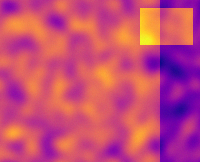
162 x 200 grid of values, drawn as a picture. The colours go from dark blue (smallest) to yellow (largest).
Ninth with the lowest average: middle right. Odd patch: higher, in the top right. Seam: vertical, 80% of the way across, the left part higher. Roughest part: top right.
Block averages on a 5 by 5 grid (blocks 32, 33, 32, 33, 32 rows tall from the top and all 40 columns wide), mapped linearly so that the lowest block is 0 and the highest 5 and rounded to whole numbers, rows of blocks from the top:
4 4 4 5 3
4 4 4 5 2
4 4 5 4 0
3 4 4 4 0
4 3 3 4 1
